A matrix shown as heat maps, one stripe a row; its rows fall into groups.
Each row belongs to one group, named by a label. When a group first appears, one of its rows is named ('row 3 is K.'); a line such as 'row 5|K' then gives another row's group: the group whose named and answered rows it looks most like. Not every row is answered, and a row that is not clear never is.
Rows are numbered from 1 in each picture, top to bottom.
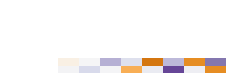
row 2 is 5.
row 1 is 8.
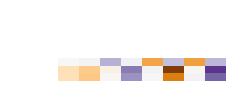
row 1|8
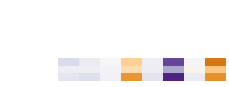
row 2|5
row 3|5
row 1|5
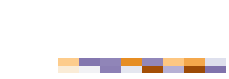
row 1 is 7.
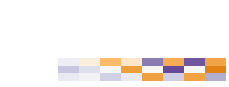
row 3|8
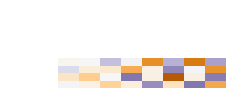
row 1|8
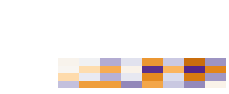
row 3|8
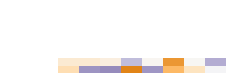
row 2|7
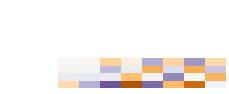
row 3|5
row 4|7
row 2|8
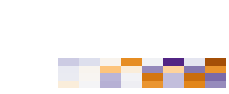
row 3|8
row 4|8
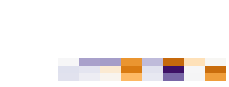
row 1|7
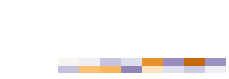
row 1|8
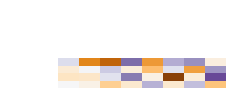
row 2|8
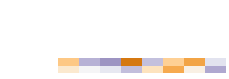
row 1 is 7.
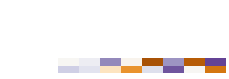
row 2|5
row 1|8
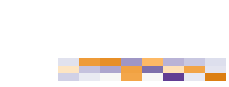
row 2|7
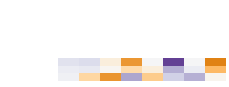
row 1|5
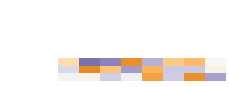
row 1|7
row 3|8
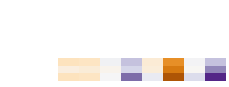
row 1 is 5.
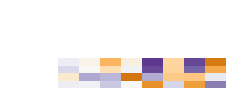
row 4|8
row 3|7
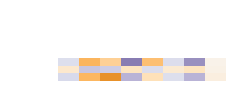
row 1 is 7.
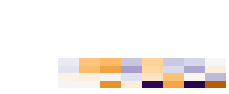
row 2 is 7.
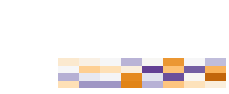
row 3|5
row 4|7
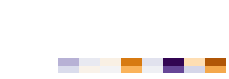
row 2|5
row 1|5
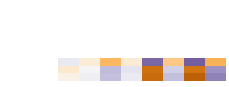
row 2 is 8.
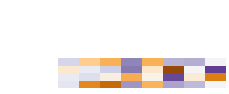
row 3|5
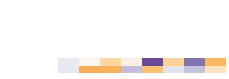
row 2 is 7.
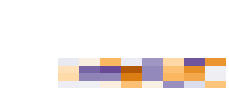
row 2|7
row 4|5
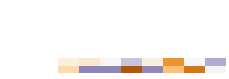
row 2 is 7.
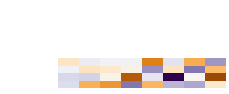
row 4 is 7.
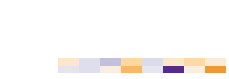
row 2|5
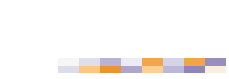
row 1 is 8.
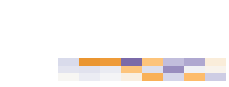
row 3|8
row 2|5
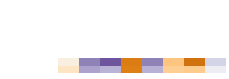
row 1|7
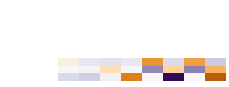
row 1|8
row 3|5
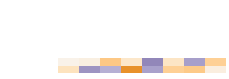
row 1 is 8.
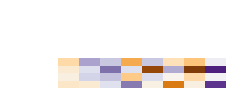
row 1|7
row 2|8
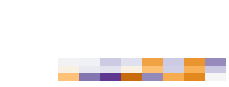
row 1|8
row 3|7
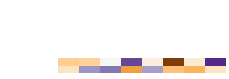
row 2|7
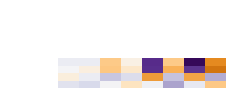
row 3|8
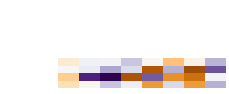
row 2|8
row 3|7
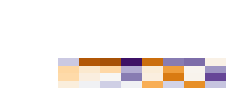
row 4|8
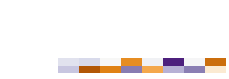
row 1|5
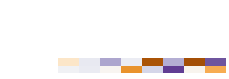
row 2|5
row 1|8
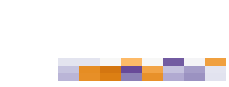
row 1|5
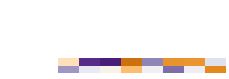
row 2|5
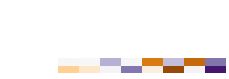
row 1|8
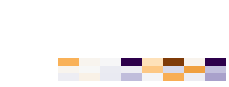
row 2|8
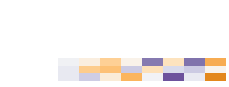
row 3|5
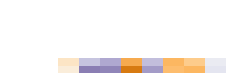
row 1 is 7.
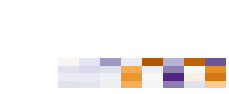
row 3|5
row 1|8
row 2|5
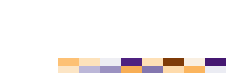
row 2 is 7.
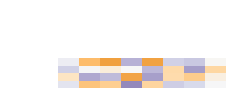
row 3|7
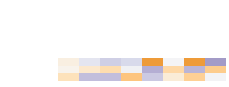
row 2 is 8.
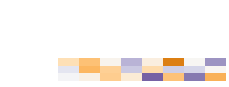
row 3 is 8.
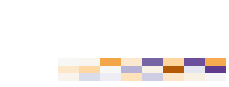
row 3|7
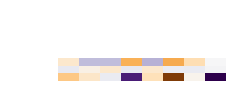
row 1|7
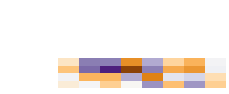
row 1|7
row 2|7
